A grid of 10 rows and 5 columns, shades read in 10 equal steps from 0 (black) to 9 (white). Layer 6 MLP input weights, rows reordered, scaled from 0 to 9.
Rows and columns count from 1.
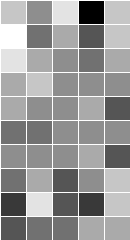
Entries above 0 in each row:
4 5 5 5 5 5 5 5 5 5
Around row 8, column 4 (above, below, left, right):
6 2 3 7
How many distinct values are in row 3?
4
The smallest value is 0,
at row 1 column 4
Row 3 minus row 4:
2 -1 0 -1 1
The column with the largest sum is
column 5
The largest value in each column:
9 8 8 6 7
